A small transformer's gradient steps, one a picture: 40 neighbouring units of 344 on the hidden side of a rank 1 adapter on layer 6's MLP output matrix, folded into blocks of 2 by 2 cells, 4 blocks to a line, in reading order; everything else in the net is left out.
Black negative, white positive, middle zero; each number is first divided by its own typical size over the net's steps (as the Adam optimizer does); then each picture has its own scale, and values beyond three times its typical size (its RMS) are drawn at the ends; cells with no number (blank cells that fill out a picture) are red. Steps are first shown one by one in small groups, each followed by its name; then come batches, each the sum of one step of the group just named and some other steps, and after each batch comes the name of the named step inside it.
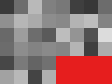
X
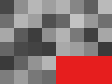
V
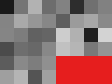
X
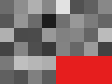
V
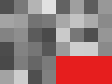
V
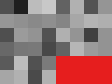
V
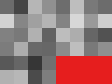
V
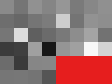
V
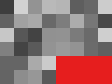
V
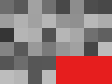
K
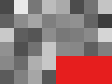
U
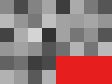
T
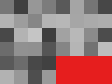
T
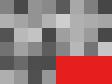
T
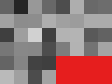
T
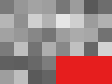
U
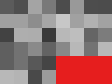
K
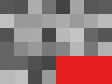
K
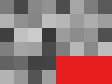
T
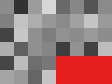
K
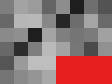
K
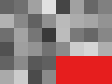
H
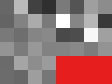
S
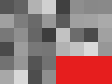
H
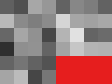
H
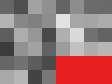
H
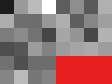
H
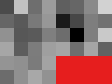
S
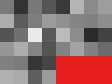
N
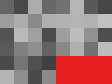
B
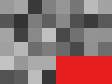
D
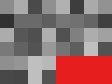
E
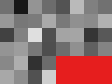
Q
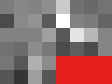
E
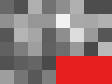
B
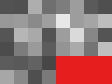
B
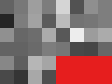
E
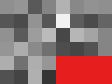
D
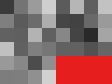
Q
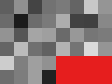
D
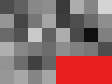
N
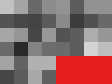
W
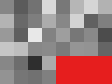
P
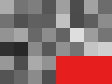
W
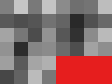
W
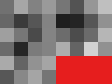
W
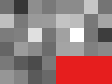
P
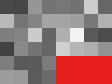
P
